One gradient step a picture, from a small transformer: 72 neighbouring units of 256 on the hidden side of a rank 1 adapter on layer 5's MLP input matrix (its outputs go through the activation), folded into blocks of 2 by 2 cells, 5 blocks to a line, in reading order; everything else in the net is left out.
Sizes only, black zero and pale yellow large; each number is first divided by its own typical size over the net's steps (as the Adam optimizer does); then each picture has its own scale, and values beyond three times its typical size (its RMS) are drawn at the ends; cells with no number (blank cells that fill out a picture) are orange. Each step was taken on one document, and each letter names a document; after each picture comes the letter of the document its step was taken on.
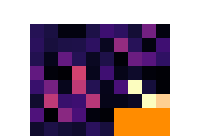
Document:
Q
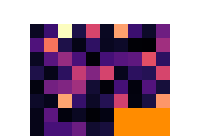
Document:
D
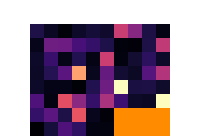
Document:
D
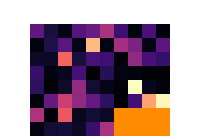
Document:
Q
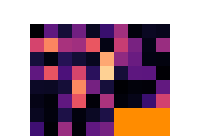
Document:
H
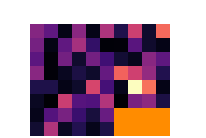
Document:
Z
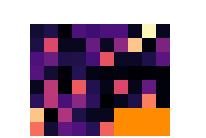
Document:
Q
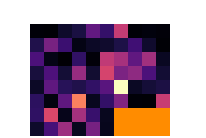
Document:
D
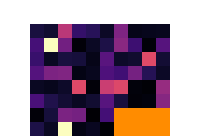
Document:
H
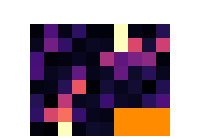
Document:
H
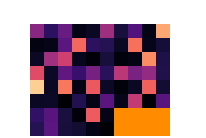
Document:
Z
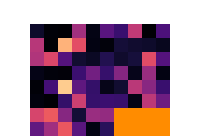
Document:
Z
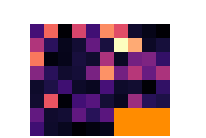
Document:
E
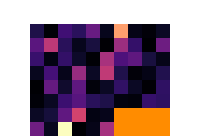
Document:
H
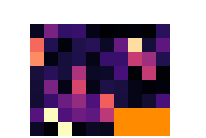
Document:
E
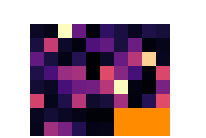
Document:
D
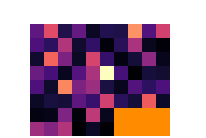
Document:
Z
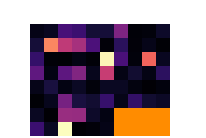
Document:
H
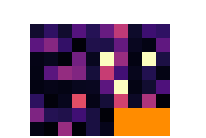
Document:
D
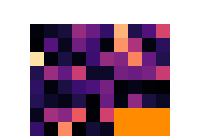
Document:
E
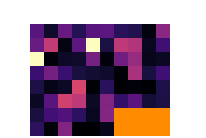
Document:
E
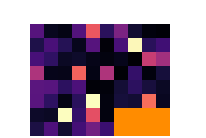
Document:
Q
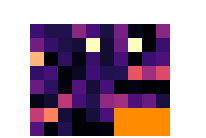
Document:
E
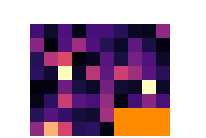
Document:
Z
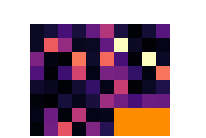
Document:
D
